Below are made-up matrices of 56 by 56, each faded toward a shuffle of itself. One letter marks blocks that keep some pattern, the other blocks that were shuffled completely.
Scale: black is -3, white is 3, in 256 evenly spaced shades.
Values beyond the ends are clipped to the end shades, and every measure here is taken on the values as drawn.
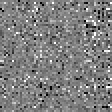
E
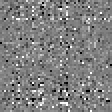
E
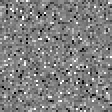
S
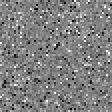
S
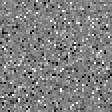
S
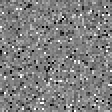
S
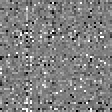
E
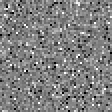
S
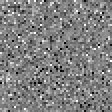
S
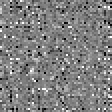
E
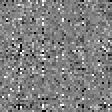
E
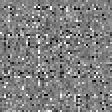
E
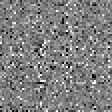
E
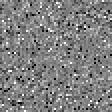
S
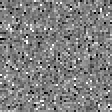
S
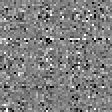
E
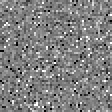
S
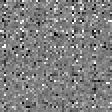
E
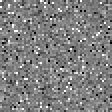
S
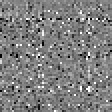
E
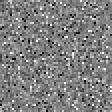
S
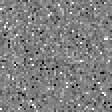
S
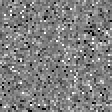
S
